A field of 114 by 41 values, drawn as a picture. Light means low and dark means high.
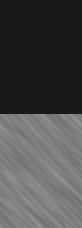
The table splits into 2 rows of 1 panel. Panel 1,1: very high, flat. Panel 2,1: middling, slanting down to the right, faint in contrast.
